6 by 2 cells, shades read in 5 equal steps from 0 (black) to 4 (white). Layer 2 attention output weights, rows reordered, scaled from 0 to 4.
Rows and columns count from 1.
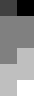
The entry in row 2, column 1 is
2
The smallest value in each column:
1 0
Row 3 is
2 2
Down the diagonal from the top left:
1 2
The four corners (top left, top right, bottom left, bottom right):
1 0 3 4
